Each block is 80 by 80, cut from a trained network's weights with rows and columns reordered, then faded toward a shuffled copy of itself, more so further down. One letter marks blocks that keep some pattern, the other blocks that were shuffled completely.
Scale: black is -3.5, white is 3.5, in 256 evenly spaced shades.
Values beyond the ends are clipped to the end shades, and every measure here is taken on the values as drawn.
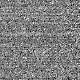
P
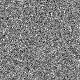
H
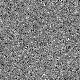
H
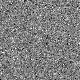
H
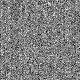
P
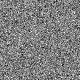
H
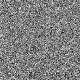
P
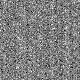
P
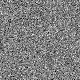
H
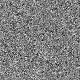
H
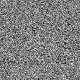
P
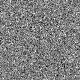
H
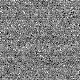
P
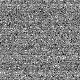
P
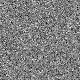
H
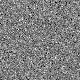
H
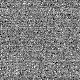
P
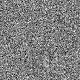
P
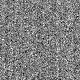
P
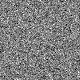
H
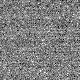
P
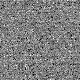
P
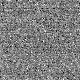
P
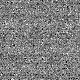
P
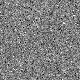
H
